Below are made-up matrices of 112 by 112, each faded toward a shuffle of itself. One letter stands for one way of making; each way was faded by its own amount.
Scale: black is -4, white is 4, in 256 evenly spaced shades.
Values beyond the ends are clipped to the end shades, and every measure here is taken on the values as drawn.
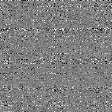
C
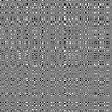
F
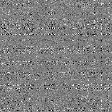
C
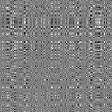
F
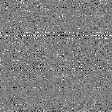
C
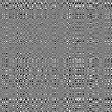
F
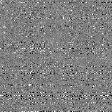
C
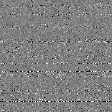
C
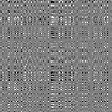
F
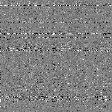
C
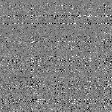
C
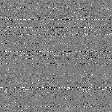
C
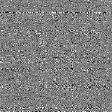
C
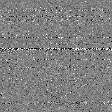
C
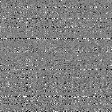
C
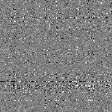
C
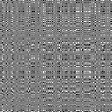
F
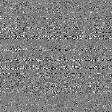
C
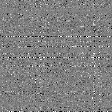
C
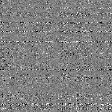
C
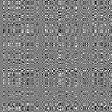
F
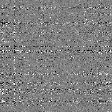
C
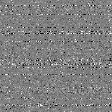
C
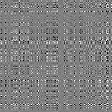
F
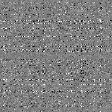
C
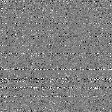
C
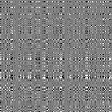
F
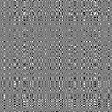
F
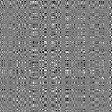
F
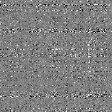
C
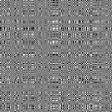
F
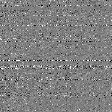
C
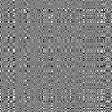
F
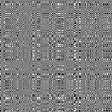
F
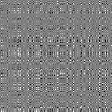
F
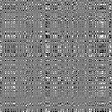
F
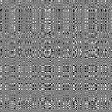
F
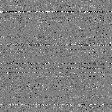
C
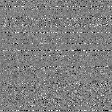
C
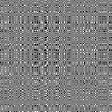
F
